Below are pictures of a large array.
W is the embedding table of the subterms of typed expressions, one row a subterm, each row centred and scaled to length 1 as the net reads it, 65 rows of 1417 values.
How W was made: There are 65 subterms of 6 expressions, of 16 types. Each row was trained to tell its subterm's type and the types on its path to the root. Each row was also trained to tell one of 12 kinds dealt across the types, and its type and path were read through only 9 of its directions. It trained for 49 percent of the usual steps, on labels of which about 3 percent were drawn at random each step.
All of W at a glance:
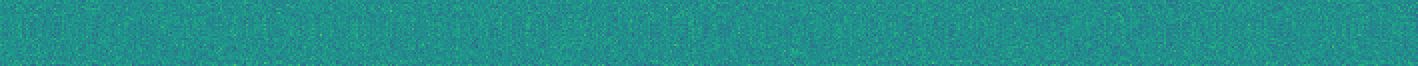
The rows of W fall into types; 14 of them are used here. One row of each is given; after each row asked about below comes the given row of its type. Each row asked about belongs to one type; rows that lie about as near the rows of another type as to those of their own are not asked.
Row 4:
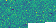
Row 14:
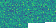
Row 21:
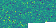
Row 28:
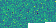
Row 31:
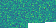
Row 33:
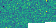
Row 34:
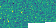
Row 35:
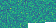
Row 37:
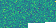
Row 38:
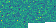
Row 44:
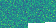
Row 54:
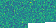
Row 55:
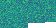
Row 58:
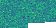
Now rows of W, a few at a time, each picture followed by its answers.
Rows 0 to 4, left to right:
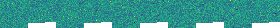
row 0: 31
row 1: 4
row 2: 54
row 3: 58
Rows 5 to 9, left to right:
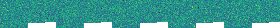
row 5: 37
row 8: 14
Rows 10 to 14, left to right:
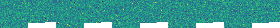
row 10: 58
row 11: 37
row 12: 54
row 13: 35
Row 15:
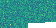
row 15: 31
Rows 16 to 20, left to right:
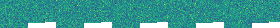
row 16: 21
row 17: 21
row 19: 14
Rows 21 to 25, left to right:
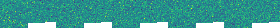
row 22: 44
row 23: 21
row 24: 28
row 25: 28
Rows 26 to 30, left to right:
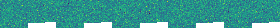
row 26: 28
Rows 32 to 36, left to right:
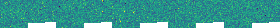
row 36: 33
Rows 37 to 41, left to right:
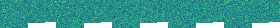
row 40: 58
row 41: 54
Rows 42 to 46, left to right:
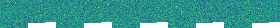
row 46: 58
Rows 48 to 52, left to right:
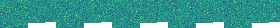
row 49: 4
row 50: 54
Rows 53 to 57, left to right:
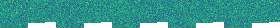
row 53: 55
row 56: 33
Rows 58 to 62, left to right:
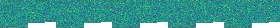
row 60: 14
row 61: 14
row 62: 38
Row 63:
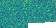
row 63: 38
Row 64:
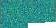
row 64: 28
